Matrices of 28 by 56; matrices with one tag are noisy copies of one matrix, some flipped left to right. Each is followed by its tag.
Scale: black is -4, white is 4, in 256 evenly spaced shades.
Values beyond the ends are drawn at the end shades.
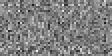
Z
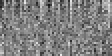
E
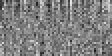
E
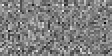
Z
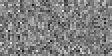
Z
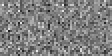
Z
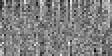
E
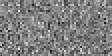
Z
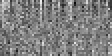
E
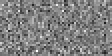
Z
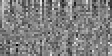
E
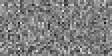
Z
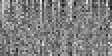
E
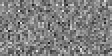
Z
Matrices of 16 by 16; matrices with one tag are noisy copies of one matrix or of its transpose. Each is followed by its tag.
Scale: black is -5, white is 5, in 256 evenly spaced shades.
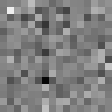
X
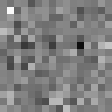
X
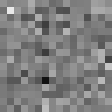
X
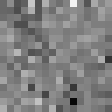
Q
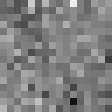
Q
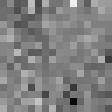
Q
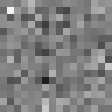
X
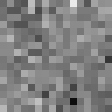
Q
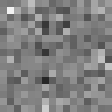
X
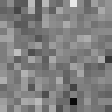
Q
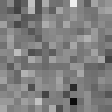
Q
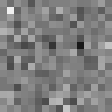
X
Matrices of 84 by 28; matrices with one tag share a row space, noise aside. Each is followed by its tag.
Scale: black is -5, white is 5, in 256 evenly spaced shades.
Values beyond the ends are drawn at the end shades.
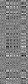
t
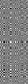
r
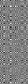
r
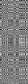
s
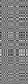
s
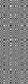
r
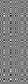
r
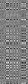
t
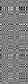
s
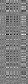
t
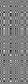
r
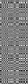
s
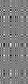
r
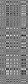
t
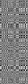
s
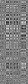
t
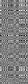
s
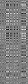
t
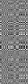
s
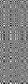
r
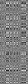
t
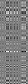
t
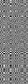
r
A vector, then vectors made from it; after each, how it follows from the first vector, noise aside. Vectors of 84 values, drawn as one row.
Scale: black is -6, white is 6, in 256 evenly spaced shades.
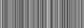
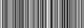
scaled up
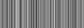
wrapped around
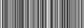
scaled up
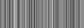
wrapped around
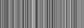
wrapped around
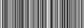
scaled up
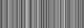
wrapped around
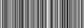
scaled up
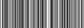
scaled up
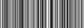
scaled up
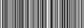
scaled up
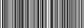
scaled up
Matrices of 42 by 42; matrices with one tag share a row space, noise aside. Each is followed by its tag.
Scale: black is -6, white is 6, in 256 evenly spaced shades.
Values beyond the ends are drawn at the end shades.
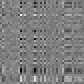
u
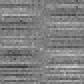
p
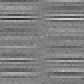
p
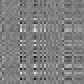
u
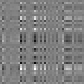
u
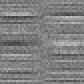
p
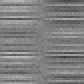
p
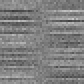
p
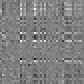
u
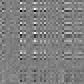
u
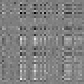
u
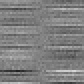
p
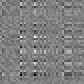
u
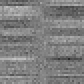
p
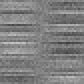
p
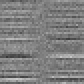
p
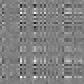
u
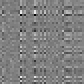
u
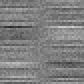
p
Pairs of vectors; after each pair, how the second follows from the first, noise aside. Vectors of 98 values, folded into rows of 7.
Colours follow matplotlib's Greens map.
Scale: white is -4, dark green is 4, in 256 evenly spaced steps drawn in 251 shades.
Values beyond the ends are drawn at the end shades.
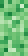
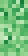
shuffled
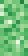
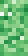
shuffled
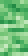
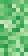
sign-scrambled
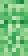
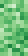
shuffled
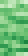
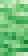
copied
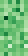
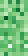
copied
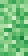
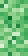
shuffled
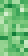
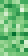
copied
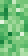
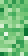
shuffled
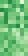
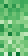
shuffled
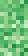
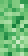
sign-scrambled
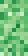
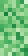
shuffled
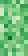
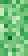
copied
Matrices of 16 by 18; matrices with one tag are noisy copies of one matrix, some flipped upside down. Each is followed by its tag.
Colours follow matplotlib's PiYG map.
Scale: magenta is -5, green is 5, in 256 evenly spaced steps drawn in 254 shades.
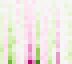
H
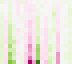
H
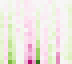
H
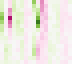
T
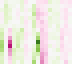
T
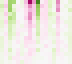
H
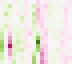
T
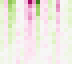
H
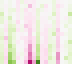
H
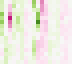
T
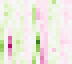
T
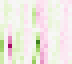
T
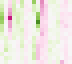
T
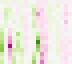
T
